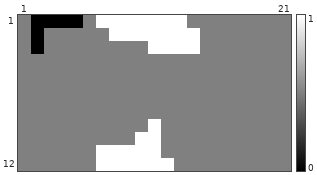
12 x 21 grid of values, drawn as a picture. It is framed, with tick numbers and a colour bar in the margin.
Ninth with the lowest average: top left. Ninth with the highest average: top middle. Slope: none. Stripes: none. Odd patch: lower, in the top left.
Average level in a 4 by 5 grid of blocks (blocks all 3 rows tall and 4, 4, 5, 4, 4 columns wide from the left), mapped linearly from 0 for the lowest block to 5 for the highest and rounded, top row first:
02522 / 22222 / 22222 / 23422
